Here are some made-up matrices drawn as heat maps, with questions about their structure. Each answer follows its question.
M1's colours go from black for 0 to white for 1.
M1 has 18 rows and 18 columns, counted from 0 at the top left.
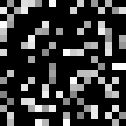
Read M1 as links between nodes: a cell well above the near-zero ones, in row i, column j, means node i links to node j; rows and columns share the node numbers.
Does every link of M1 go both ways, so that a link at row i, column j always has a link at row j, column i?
yes
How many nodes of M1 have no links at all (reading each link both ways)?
0
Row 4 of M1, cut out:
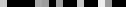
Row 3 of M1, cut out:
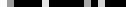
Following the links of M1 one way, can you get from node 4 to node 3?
yes
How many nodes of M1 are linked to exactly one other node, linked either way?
1
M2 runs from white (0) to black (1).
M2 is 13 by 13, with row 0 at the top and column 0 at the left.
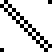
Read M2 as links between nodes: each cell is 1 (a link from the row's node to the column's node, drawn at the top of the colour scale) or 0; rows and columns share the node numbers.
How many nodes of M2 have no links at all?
0
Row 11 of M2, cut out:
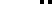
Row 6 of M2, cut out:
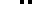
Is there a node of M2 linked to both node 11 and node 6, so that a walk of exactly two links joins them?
no
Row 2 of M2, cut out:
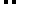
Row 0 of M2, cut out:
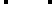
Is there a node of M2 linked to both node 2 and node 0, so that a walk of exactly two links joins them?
yes
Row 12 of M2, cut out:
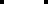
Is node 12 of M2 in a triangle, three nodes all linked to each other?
no
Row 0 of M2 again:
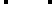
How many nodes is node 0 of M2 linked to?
2
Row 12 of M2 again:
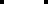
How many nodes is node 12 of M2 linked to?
2
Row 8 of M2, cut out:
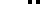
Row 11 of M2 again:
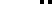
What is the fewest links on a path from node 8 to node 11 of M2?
3
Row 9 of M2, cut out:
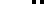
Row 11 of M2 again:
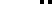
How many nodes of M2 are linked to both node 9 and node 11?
1
